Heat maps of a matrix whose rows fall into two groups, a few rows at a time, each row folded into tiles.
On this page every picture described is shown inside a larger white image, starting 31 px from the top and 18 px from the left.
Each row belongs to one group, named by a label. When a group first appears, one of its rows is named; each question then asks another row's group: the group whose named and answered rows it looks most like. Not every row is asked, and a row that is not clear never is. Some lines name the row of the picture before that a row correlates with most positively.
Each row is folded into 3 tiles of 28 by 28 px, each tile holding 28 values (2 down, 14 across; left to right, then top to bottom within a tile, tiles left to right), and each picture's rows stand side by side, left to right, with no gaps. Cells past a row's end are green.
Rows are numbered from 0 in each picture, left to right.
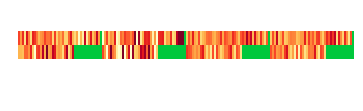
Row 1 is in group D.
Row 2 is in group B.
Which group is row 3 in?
B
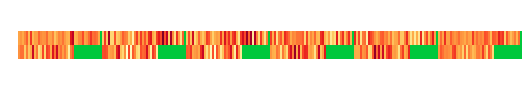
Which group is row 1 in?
B
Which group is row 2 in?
B
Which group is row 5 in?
B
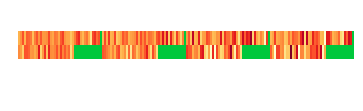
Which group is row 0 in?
D
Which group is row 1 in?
B
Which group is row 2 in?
B
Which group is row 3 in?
D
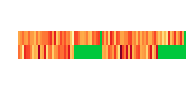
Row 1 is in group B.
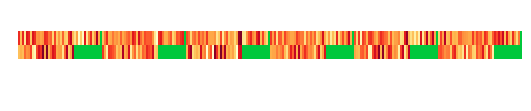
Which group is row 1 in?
D
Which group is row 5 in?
B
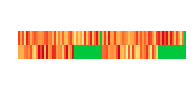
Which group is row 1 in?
B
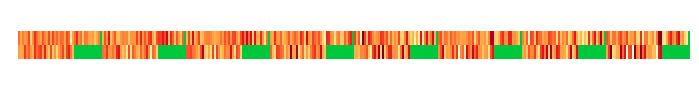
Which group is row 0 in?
D
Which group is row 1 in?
B
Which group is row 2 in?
B
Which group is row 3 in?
D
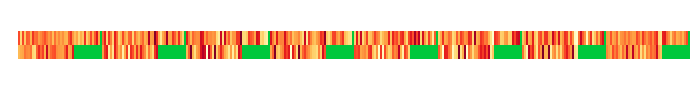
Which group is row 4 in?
B
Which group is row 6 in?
D
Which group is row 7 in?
D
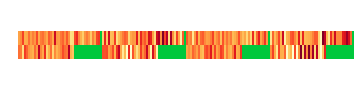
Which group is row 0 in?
D
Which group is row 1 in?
B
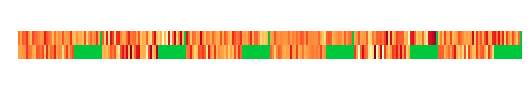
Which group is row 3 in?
D
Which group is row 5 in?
B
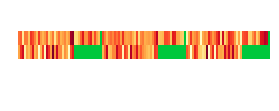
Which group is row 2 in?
D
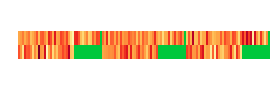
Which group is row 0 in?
D
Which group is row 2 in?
B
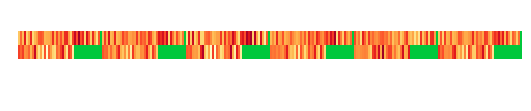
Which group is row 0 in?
B
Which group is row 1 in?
B
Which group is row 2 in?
B
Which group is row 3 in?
B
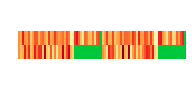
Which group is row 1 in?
D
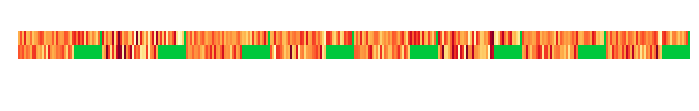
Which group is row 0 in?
B
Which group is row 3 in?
D
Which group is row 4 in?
B
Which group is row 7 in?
D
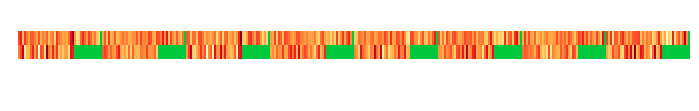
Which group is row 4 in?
D
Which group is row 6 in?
B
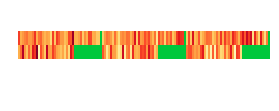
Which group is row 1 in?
D
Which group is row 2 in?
B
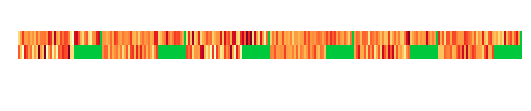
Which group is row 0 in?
D
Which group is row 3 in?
B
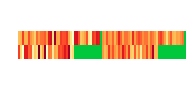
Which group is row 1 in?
D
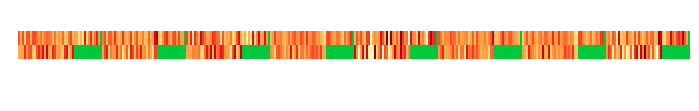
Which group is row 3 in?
D
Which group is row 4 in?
D
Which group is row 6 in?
D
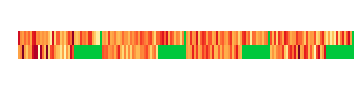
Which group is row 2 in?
D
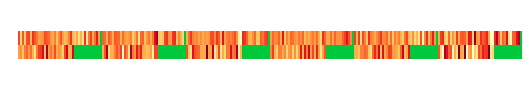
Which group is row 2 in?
D
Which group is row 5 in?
D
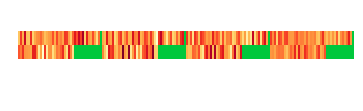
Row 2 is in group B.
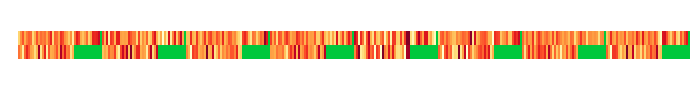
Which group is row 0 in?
D
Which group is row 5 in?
D
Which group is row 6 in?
D
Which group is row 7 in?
D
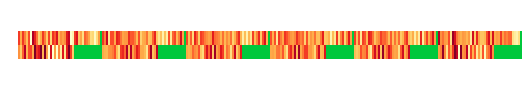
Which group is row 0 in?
D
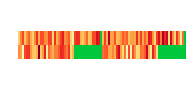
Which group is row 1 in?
B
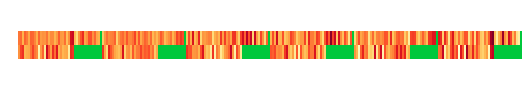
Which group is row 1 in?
D
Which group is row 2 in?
B
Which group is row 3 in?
B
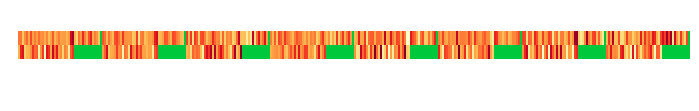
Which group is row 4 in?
D
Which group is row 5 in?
D
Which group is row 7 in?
B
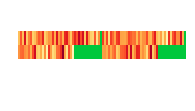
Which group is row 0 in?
B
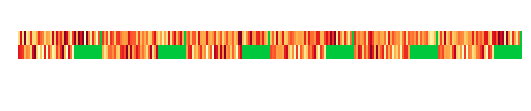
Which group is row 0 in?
B
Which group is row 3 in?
B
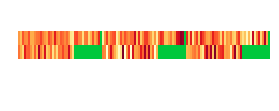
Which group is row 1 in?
D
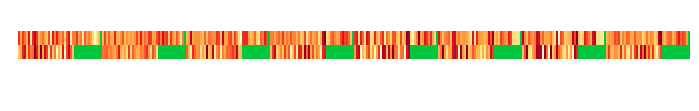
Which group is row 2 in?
D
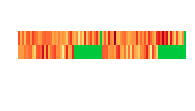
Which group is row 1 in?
B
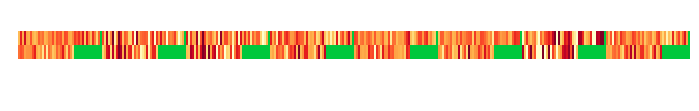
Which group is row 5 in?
D
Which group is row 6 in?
D
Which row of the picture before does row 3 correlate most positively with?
0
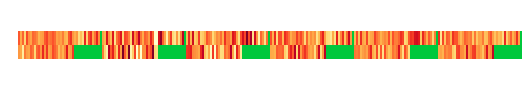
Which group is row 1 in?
D
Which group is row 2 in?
B
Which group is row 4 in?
B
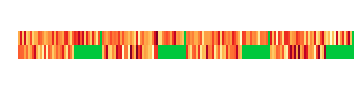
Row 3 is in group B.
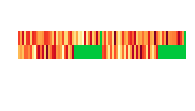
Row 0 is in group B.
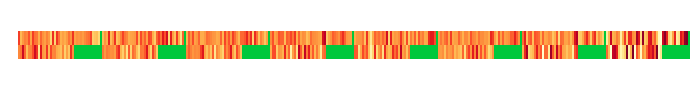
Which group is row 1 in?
B
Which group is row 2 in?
B
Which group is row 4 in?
D
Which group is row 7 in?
D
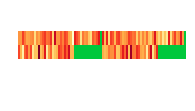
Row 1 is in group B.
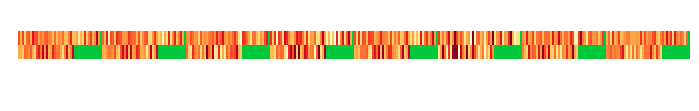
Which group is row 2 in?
D
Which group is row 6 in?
D
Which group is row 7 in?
B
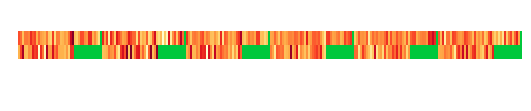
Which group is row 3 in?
D
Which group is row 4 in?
D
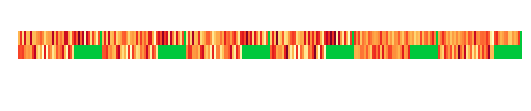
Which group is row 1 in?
B
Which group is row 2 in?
B
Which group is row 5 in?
D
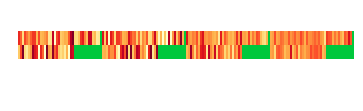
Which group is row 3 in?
D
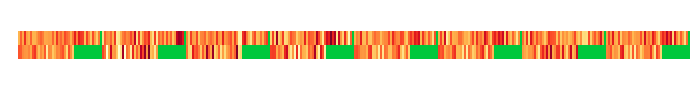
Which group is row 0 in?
B
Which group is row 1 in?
D
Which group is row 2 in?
D
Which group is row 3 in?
B
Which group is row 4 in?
B
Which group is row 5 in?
B
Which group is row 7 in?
B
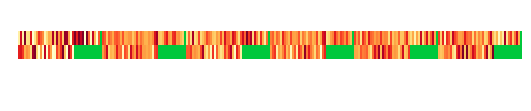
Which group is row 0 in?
B
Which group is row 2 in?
B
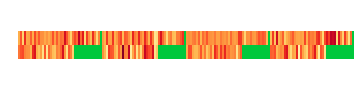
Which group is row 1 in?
D
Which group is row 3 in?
B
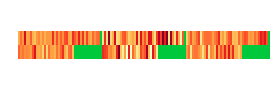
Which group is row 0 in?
B
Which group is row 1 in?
B
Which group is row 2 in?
D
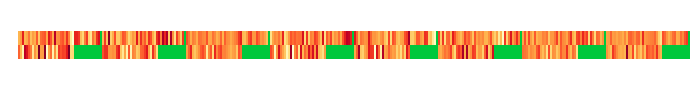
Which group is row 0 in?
D
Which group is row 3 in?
D
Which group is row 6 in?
B
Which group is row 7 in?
D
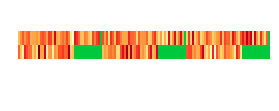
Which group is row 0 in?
D
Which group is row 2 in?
B
